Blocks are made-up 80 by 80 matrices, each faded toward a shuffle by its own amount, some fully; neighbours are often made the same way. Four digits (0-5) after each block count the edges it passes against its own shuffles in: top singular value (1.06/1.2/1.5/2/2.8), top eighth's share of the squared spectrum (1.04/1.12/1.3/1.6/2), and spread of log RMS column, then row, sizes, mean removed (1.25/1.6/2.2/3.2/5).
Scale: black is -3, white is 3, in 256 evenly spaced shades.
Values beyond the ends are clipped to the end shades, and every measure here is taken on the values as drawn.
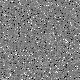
0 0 0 0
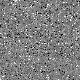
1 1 0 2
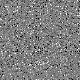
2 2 2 2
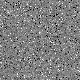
1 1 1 0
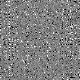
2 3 3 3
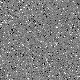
0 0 0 0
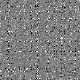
2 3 3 3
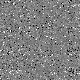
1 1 1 1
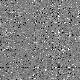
2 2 2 2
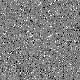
3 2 1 0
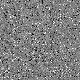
3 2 0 1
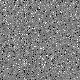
2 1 0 0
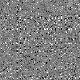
4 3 2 2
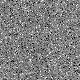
0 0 0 0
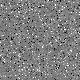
2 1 0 0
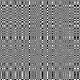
5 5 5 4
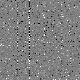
4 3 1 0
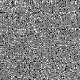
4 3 1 2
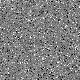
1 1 0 0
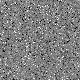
0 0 0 0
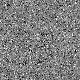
0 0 0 1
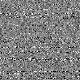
1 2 0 3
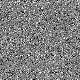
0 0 0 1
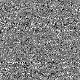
1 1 0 3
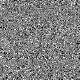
1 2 0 3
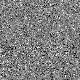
0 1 0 2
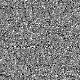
1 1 0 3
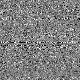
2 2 0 3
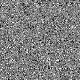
1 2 0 2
